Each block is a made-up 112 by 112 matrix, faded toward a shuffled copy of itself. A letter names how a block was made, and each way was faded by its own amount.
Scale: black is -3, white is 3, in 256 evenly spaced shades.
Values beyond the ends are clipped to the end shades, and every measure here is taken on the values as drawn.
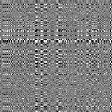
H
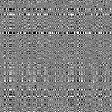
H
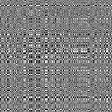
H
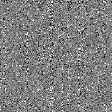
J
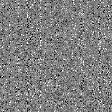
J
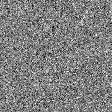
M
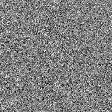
M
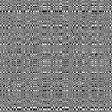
H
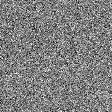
M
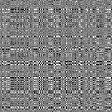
H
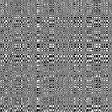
H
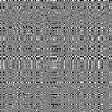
H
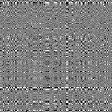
H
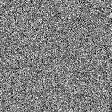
M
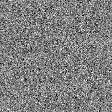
M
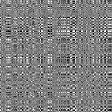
H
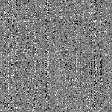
J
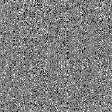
J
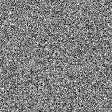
M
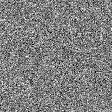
M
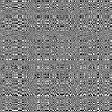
H
